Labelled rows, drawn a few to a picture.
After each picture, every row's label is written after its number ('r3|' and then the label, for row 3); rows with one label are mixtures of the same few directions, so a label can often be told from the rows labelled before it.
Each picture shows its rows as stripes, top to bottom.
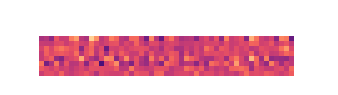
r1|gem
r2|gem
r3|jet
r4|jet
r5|jet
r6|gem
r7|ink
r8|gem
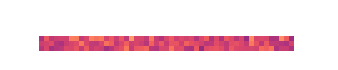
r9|gem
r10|jet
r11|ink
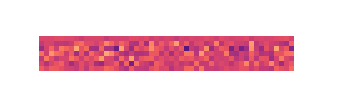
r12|jet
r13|jet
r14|ink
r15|ink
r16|gem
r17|gem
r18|ink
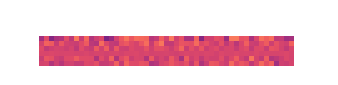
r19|ink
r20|gem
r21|jet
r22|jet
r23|jet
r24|ink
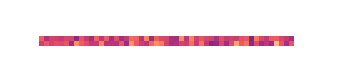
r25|jet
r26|ink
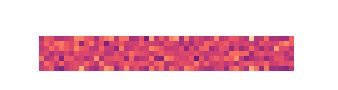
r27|jet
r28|jet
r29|ink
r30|ink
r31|gem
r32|gem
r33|jet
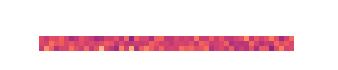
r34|gem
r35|ink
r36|gem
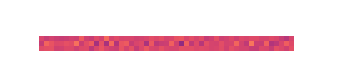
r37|jet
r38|jet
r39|gem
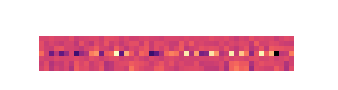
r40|ink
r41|jet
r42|jet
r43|ink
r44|gem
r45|ink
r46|ink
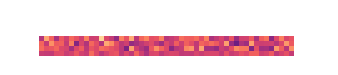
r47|gem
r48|ink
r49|ink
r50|gem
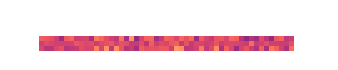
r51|gem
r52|jet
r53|jet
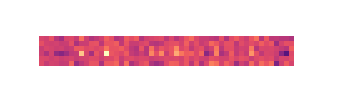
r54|jet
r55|ink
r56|jet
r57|jet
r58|ink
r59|ink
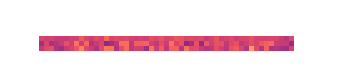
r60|jet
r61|ink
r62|jet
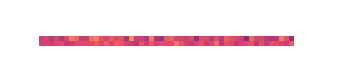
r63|gem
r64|jet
